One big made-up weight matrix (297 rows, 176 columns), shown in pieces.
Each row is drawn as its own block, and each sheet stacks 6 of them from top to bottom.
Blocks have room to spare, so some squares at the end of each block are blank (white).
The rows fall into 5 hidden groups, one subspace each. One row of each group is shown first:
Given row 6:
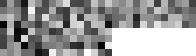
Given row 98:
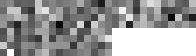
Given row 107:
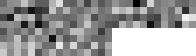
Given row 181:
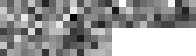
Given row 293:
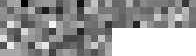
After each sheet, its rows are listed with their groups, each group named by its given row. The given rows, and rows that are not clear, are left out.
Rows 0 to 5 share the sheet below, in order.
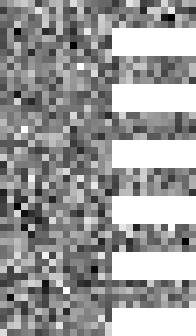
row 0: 98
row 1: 6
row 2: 181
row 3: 6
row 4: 181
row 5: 107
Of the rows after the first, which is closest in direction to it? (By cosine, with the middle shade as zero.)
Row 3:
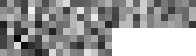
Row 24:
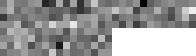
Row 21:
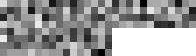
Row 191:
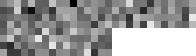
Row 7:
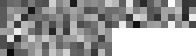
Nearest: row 7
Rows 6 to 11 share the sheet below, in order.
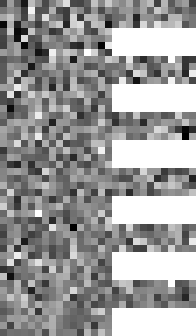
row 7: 181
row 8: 107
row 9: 293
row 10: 181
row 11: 181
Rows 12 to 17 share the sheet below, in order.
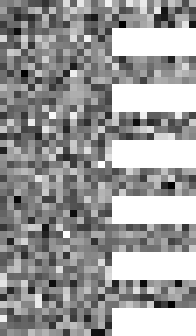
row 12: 107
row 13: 181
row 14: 6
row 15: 98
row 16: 107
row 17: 6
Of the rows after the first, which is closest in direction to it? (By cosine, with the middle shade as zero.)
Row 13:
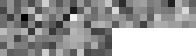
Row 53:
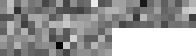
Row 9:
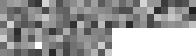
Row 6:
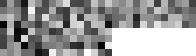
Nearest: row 9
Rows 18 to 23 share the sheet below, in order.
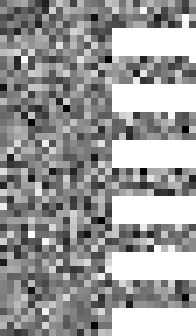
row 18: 107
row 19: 293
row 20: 181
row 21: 6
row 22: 6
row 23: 181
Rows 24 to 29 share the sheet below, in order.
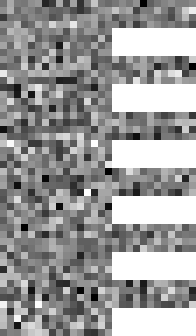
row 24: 293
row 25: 293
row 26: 293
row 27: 98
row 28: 293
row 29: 6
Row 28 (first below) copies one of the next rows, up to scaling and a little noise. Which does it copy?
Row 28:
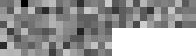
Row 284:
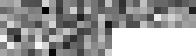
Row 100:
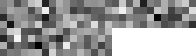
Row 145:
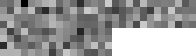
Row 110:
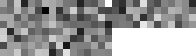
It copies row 145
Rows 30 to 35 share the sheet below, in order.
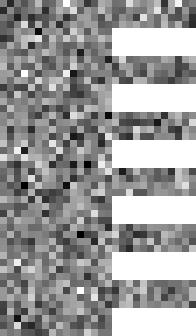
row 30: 107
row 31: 181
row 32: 6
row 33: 181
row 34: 6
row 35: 6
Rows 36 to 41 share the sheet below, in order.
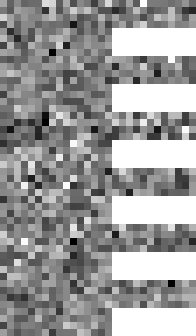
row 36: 293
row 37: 181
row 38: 107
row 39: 181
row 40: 181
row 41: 181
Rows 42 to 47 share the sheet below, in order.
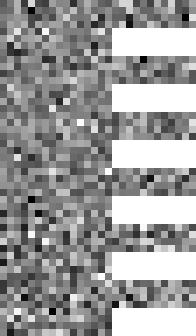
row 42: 181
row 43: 293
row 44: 6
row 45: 293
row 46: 6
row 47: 181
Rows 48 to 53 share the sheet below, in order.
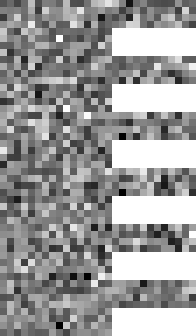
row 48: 98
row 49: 293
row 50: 107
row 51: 107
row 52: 6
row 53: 293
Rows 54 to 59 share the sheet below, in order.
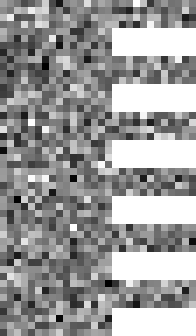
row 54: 107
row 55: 107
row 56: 6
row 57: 98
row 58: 181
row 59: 98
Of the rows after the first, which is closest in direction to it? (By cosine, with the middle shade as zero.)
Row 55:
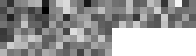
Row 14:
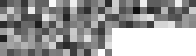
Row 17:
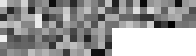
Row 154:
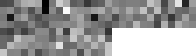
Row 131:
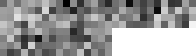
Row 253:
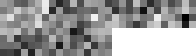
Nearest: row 154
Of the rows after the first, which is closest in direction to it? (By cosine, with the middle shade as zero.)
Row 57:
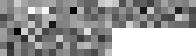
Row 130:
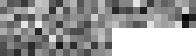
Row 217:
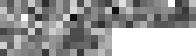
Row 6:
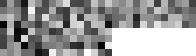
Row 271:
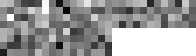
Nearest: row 271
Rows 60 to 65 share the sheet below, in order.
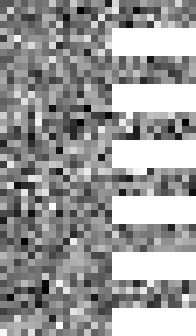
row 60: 6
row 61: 6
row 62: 98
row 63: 107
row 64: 181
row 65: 107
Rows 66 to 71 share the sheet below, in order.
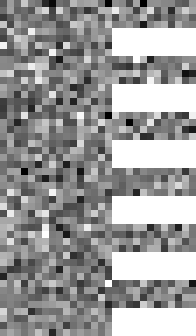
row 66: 293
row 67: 107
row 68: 293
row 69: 293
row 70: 107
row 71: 293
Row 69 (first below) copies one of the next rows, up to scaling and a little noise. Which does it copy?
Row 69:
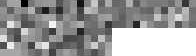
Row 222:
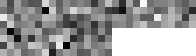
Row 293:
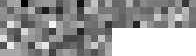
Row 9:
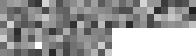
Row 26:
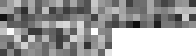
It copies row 293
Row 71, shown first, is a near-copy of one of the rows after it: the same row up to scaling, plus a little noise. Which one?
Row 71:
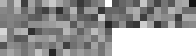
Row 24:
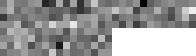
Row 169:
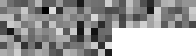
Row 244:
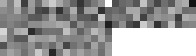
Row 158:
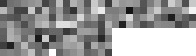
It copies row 244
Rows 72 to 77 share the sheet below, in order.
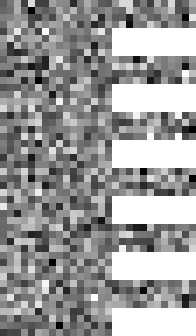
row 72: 181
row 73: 107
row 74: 107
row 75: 6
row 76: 107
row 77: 107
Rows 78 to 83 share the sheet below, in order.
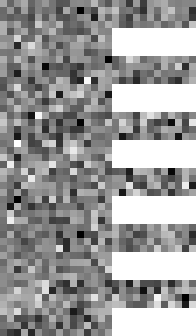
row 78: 6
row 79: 98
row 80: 98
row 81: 181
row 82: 6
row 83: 107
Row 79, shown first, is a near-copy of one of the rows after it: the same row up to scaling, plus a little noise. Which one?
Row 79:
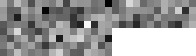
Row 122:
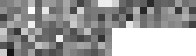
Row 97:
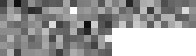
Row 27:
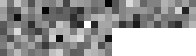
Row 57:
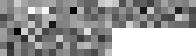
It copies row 27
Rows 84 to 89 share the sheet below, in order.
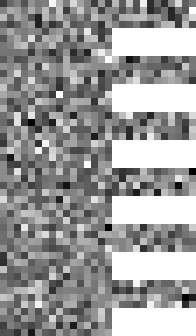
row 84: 6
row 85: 98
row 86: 181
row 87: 293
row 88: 293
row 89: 107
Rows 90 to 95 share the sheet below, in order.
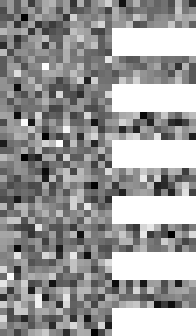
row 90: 181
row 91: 98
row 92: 293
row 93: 107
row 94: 98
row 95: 6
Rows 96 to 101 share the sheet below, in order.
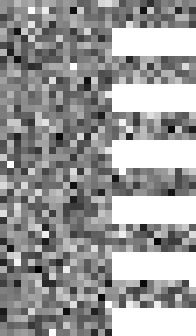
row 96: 98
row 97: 98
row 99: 181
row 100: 293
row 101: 293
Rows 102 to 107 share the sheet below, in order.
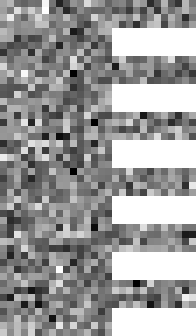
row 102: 107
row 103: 181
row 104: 293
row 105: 181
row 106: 293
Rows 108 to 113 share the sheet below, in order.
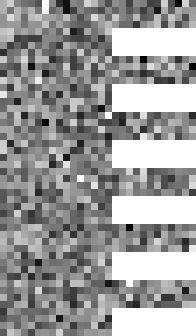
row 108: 107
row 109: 6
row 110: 293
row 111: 6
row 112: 107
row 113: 98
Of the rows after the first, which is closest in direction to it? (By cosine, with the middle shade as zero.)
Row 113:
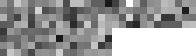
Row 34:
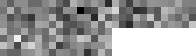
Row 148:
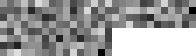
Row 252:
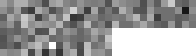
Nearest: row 252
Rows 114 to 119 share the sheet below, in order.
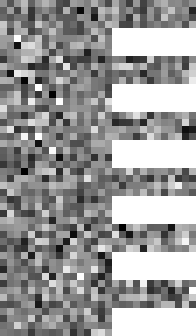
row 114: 6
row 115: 107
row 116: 107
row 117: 293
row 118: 181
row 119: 6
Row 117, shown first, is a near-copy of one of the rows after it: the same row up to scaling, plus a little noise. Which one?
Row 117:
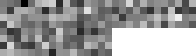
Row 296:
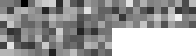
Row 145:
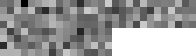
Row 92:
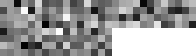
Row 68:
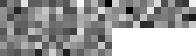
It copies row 296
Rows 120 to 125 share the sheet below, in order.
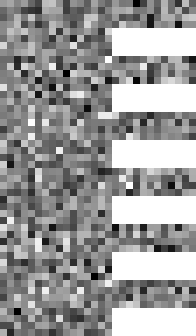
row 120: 107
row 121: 181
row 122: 98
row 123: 98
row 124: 6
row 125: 98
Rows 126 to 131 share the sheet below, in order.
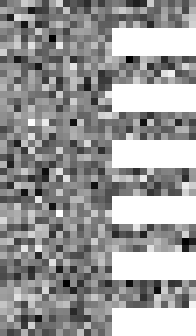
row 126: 107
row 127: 98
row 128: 98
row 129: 107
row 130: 107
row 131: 107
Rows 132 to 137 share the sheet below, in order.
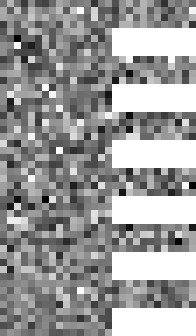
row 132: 6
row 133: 181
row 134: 98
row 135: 181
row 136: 293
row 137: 6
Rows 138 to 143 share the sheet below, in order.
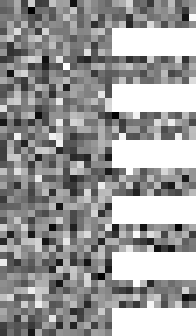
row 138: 181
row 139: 107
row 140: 98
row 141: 98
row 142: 6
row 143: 107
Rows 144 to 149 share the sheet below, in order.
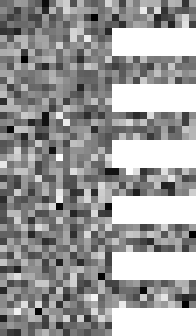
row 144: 107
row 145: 293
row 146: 107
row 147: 98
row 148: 6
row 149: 107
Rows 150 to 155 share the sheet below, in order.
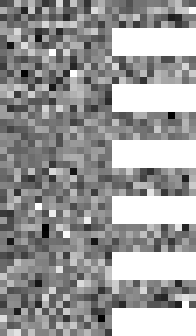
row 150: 293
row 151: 181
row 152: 181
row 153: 181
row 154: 107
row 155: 107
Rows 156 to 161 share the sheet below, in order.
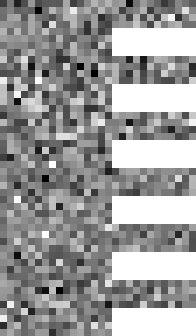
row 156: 98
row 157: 6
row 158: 293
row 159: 98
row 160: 98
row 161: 293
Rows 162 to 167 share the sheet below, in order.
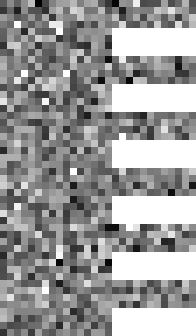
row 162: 98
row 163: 181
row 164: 107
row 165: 181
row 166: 98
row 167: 107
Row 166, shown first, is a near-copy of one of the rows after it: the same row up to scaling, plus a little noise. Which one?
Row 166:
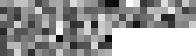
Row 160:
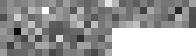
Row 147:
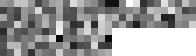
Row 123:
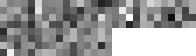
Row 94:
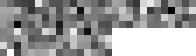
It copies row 147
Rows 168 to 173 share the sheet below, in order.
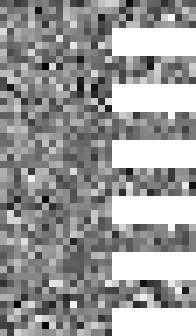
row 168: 98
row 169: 293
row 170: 181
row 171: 181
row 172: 181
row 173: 181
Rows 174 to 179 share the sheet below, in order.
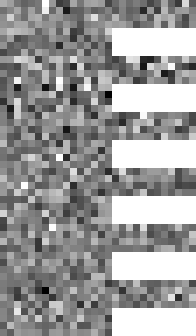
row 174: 107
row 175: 98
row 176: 293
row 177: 181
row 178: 6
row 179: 98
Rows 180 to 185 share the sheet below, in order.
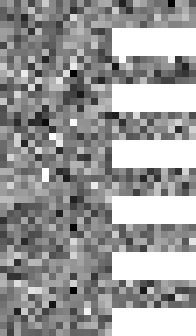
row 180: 181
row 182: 98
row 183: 107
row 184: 181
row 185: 98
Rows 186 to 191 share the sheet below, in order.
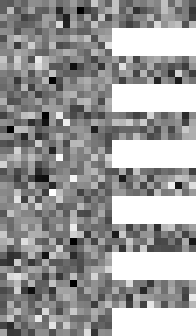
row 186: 6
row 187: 98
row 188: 107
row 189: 98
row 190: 181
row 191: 181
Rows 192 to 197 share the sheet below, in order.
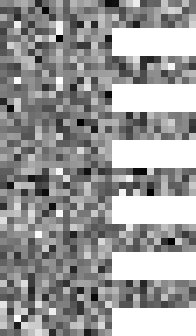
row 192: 98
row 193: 98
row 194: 6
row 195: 107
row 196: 98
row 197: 6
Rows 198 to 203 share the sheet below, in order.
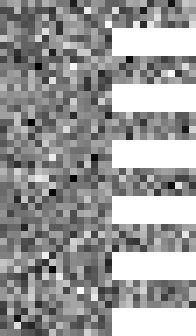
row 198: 181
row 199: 98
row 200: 181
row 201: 98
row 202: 181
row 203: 6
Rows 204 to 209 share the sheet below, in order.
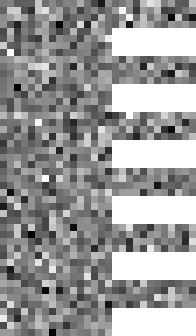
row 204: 98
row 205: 98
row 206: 98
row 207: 293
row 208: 181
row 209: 293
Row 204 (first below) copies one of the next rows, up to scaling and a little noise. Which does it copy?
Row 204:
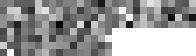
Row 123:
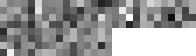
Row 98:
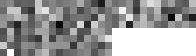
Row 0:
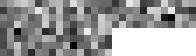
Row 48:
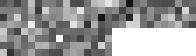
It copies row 98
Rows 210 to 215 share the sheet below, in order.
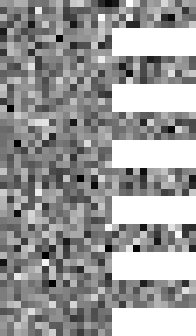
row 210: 98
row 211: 98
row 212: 98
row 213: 6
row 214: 181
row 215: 293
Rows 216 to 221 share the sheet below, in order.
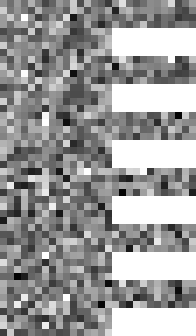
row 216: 181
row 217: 181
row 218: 107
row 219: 107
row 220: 181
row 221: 181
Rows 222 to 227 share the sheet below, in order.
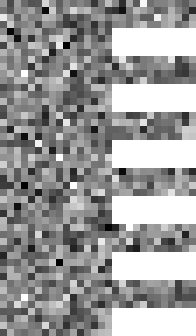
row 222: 293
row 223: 181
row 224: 107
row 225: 181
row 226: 98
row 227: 181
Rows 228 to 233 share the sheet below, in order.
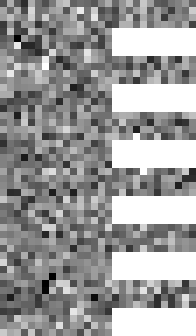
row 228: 6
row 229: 107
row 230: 293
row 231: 293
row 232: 293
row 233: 107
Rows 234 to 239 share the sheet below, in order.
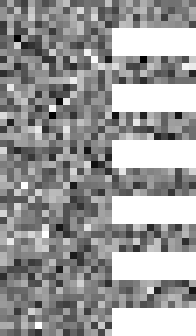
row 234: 6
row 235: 293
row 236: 6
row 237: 181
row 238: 107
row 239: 293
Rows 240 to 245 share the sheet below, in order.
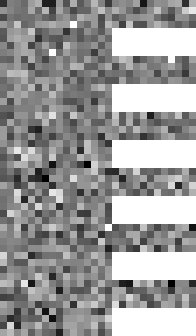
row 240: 293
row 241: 181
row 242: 6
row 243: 98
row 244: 293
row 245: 181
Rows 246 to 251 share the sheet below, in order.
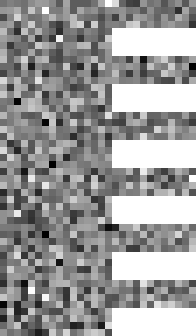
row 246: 98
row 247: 6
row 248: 293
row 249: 6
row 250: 98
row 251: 6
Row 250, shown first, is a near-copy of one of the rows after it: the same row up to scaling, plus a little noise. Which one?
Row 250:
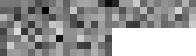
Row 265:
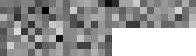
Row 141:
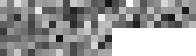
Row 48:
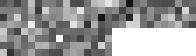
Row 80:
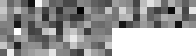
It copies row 265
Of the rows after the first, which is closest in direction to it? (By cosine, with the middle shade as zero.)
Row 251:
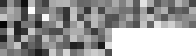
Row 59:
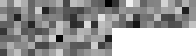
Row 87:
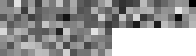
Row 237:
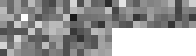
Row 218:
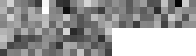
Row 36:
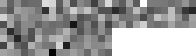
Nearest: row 36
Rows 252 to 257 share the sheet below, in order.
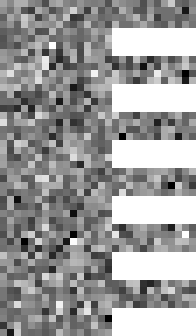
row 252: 181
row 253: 107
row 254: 98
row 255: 98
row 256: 181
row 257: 98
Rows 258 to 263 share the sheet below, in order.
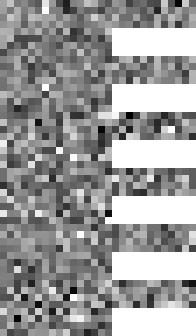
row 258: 107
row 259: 181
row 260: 98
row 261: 293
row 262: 6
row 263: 181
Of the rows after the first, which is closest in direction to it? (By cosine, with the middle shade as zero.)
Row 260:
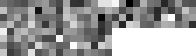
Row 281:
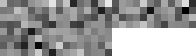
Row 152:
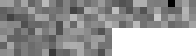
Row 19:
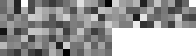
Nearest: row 152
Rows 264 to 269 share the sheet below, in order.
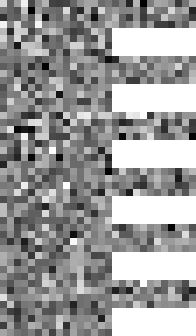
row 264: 6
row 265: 98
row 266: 107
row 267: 181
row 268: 181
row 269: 293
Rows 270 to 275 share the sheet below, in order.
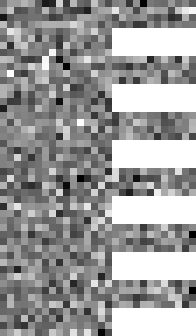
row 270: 293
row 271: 107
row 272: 6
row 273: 6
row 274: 6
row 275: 6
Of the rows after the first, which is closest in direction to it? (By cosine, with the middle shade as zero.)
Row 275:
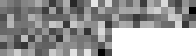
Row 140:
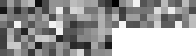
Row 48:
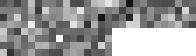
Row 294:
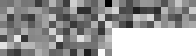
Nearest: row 140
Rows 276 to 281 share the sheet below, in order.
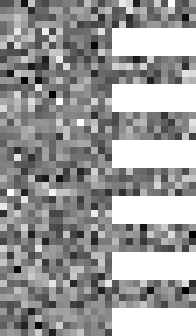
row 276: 181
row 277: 107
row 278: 6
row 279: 293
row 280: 6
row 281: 293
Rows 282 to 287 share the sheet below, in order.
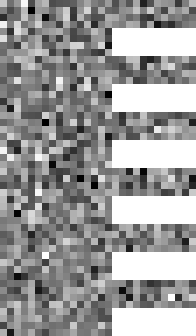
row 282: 6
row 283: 98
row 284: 293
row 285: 6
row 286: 181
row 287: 98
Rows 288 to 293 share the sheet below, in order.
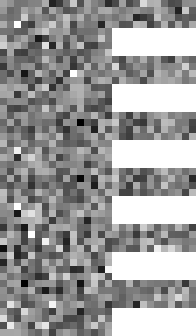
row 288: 181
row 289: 181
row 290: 6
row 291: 6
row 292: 6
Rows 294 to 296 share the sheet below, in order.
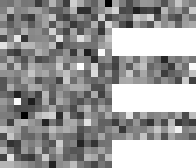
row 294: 6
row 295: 6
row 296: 293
